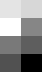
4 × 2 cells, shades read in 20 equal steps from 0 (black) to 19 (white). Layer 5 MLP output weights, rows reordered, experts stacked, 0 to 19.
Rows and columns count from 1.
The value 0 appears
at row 4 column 2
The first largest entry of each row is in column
1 1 1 1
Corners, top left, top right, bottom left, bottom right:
17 16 6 0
